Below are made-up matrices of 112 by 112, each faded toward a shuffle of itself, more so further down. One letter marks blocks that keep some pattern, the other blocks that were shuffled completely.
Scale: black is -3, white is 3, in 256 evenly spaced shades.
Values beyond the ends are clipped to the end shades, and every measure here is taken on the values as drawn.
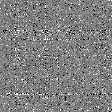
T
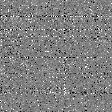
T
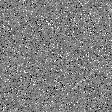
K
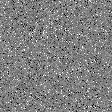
K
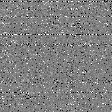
T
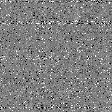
T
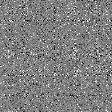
T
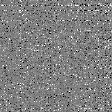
T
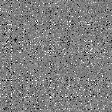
T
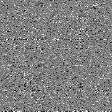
T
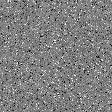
K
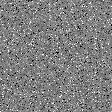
K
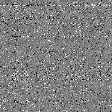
T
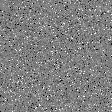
K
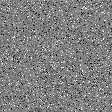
K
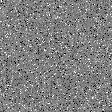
K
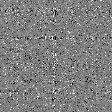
T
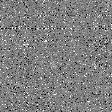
T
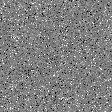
K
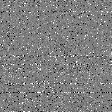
T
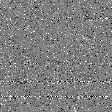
T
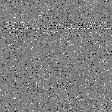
T
